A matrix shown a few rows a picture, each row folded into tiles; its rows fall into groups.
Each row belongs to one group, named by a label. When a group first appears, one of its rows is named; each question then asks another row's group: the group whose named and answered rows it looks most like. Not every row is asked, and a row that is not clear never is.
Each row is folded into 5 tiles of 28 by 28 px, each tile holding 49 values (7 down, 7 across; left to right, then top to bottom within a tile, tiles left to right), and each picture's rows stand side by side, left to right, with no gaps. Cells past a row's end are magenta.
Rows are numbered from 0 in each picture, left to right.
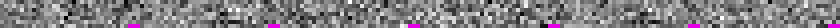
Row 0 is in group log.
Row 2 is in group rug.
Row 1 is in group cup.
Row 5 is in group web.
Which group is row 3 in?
web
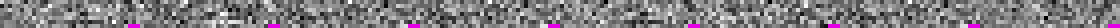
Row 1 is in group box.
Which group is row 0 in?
cup
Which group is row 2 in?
rug
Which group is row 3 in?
rug
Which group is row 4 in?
cup
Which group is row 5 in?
web
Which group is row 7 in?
log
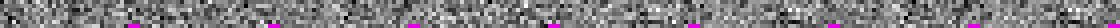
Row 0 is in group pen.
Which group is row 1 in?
rug
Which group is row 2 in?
log
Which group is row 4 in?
cup
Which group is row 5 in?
cup
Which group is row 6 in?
log
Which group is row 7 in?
cup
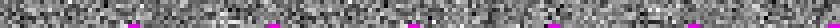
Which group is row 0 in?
rug
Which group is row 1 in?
box
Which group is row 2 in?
rug
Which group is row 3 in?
pen
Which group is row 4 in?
cup
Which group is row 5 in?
log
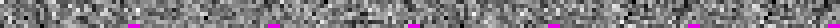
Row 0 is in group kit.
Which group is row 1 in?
log
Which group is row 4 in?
log
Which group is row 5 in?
log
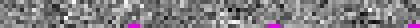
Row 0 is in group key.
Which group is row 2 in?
cup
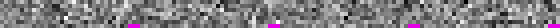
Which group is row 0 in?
key
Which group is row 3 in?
cup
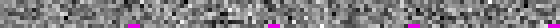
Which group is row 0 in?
log
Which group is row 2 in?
pen
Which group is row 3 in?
rug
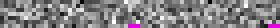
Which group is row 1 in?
web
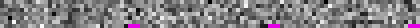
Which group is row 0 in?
pen
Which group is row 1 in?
web
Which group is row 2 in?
cup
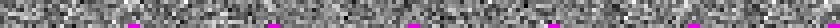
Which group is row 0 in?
key
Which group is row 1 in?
box
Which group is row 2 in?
log
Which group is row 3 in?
rug
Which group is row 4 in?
key
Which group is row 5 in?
key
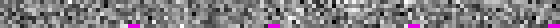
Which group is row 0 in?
rug
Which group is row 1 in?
pen
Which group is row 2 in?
kit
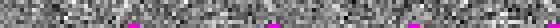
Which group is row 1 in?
box
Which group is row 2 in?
log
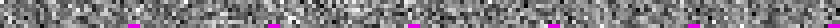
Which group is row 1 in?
box
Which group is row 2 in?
kit
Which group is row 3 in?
rug
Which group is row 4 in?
pen
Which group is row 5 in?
pen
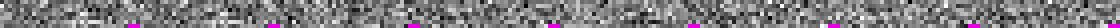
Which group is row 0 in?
box
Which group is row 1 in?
box
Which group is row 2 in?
pen
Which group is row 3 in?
rug
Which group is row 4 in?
cup
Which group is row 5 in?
rug
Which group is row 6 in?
web
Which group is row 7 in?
rug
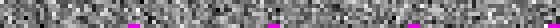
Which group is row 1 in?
pen
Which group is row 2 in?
key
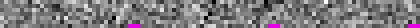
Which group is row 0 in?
key
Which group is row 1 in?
log
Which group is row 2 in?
box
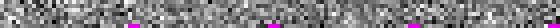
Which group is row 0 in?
kit
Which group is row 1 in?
web
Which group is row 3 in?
kit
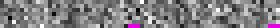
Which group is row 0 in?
pen
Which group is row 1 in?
kit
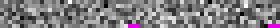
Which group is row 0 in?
rug
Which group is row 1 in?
web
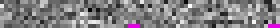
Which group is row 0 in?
box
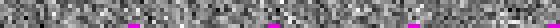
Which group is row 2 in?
kit
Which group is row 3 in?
box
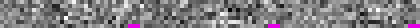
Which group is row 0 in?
key
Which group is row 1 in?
box
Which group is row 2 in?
cup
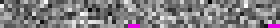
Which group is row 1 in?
web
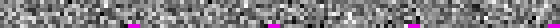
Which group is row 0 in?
web
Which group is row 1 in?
web
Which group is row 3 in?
key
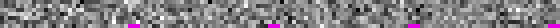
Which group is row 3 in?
cup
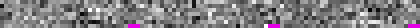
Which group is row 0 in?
cup
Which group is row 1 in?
kit
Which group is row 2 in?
box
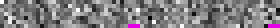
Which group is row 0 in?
kit
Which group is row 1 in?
pen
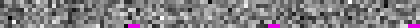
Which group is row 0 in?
pen
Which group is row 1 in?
web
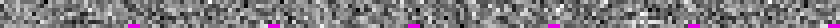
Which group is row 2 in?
pen
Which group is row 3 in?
kit
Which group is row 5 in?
rug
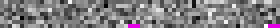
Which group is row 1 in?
kit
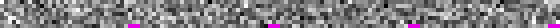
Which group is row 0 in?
kit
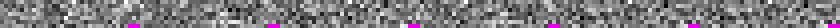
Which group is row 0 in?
key
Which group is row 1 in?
box
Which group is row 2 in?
rug
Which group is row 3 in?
box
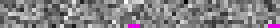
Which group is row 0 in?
key
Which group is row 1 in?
cup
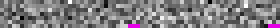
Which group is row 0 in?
rug
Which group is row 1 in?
web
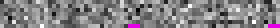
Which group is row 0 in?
pen
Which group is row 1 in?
cup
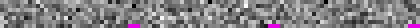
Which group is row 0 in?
key
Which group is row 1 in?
web
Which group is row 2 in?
cup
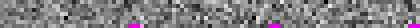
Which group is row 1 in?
key
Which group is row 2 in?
cup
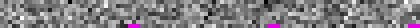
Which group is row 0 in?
web
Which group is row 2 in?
key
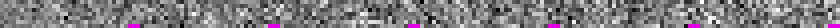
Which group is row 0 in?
log
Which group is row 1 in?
kit
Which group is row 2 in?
box
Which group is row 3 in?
pen
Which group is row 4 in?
pen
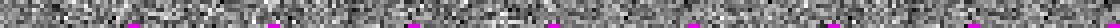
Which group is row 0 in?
key
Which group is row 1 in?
key
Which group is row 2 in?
pen
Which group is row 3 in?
box
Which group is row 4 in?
log
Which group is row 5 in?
web
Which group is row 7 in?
log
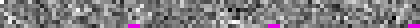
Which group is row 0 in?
kit
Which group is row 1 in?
box
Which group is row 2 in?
key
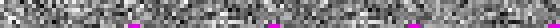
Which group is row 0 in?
kit
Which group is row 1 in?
box
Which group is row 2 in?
box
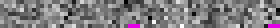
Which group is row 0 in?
log
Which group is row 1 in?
pen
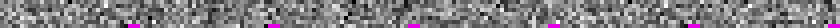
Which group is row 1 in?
pen
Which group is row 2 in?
log
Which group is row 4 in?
web
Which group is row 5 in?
cup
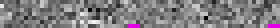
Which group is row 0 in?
box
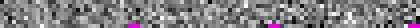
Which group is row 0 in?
pen
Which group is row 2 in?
kit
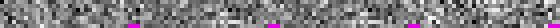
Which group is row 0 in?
pen
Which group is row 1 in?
box
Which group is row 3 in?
kit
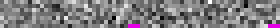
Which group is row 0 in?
key
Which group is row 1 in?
rug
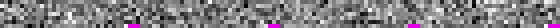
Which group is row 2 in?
cup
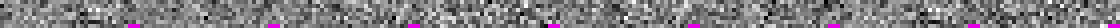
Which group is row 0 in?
cup
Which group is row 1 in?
log
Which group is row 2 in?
key
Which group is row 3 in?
web
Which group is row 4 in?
key
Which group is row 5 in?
log
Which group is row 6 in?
cup
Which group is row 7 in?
rug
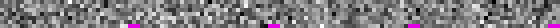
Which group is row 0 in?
rug
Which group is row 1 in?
web
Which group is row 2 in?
pen
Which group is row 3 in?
log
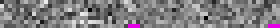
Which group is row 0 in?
box
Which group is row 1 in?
log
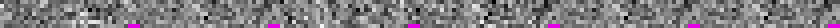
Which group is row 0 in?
box
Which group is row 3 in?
log
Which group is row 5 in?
log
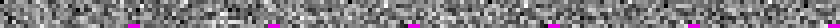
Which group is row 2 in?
web
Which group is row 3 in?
web
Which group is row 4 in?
rug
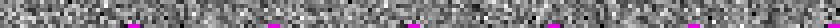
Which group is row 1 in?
kit
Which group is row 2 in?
web
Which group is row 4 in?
kit
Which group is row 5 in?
pen
